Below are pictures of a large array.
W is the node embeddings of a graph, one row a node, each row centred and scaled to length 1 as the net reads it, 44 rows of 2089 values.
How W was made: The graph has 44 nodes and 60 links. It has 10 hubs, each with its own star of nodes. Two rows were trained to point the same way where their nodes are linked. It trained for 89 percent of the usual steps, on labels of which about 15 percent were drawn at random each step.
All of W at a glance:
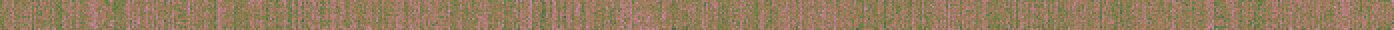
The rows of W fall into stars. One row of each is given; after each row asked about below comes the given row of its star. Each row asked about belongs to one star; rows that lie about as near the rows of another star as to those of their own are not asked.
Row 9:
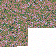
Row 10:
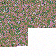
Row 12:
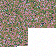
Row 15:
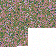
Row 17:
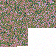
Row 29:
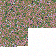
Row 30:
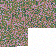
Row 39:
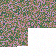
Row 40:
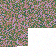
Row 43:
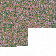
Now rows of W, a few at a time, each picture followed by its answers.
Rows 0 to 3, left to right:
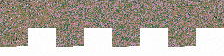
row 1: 43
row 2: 9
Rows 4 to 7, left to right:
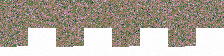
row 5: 17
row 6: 15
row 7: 9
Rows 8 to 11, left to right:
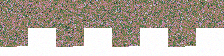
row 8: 40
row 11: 39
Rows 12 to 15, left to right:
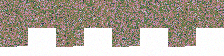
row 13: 15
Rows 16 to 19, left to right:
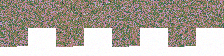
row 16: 15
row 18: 10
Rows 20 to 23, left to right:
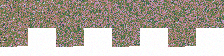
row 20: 39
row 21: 29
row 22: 17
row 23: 29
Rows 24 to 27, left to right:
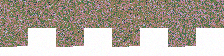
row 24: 40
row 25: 9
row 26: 39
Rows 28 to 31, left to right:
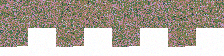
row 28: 39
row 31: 10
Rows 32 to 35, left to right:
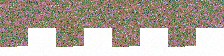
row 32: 30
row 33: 43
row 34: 43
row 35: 10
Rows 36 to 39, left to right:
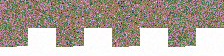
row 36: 12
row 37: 40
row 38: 43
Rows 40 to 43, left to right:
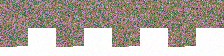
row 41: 29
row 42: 40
